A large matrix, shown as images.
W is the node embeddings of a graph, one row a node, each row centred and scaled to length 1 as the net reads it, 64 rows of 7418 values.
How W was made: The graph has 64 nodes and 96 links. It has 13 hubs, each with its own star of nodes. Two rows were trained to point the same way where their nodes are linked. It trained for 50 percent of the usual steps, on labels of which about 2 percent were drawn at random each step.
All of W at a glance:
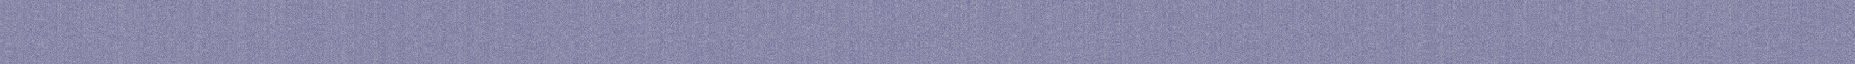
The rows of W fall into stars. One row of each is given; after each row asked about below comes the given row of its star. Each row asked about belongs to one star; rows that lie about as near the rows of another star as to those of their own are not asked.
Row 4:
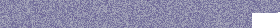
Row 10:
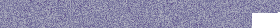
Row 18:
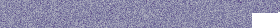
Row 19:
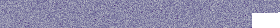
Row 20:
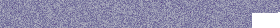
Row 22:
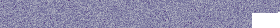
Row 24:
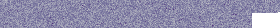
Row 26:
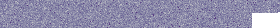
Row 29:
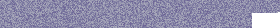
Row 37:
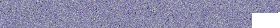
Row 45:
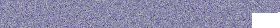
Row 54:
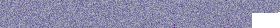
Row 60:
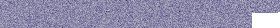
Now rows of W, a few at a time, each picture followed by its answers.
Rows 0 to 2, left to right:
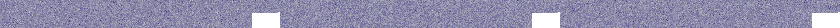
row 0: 20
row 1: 54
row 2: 18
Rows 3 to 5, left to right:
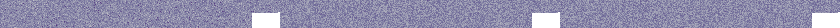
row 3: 45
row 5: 26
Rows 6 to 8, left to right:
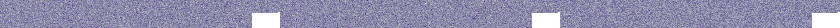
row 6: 29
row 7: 29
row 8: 22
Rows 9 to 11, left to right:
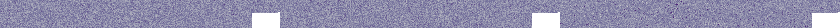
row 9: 26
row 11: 37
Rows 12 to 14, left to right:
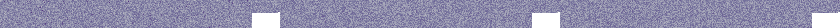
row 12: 10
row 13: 20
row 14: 60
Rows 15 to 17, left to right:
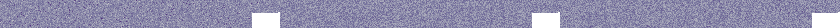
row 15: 18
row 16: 18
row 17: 22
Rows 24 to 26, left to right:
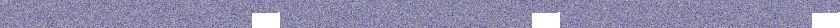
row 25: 10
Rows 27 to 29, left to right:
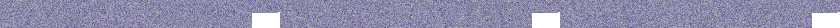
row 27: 54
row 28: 29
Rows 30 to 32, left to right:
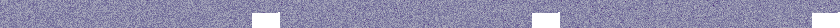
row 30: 24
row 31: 26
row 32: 4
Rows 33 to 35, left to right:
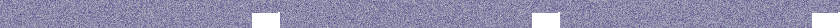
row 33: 18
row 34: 45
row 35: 60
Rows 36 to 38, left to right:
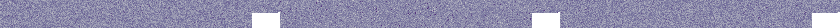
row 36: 22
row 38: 22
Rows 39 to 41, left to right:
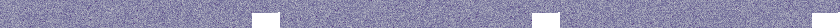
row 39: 29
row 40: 24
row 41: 24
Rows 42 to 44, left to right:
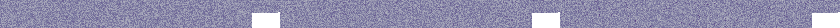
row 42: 45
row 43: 19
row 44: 19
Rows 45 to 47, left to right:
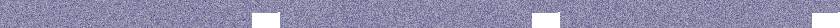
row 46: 54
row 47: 4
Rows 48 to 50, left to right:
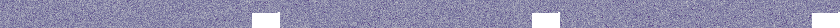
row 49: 60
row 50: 45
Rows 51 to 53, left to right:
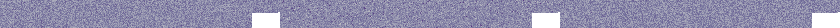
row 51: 37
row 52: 18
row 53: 10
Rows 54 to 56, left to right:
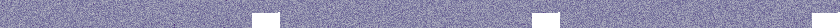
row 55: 60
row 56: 45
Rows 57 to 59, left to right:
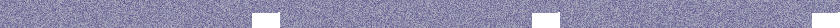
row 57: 26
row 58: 20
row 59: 54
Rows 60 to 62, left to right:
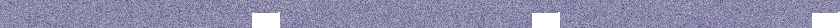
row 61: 37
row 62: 20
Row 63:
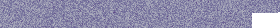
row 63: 54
